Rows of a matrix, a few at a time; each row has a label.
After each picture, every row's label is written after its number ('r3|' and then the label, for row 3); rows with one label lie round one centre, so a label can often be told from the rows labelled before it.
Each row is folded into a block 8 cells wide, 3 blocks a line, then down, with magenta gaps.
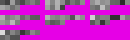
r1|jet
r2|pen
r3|pen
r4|pen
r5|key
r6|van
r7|van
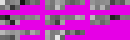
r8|van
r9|pen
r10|pen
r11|jet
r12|key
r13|van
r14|key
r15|pen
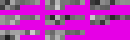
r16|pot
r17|pen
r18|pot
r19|pen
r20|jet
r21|van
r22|key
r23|pen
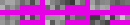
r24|pen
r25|van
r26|pen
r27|pen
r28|pen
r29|pot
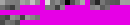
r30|key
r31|van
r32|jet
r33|pot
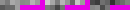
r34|key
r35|key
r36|jet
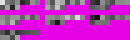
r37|van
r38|pen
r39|pot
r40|pen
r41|key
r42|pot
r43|jet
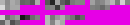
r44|pen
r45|jet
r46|key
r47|van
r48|pen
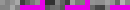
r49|pen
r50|pot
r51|key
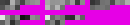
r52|pot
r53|pen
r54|pot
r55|van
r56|van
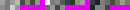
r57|pen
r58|van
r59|pot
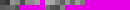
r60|pot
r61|key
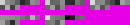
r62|van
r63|van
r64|van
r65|key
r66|van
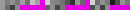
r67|key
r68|van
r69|van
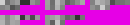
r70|van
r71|pen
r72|pen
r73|pen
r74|pen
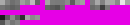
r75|key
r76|key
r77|key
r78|pot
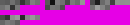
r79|jet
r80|pot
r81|pot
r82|pot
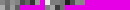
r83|pen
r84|van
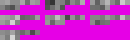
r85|key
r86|pot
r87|key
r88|pen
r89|pen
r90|key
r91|pen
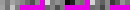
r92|pen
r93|van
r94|van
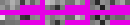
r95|pen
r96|key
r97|jet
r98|van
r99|key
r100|jet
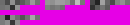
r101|jet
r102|key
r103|pot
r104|jet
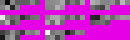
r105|jet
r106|pen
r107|key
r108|van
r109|pen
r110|pot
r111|pot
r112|van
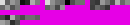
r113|van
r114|van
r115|pot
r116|jet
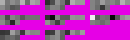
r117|key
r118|pot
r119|key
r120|jet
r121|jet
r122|van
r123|pot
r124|pot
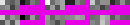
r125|van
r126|van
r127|van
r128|van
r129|key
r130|pen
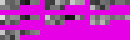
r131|van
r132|pot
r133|jet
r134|van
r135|van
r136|pen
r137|van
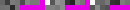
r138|jet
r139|van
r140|van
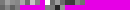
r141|key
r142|van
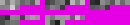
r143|pen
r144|pot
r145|pot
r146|pot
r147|key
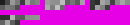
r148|pot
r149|pen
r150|pot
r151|pot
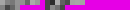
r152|key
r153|pot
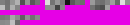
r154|pen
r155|van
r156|key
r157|pen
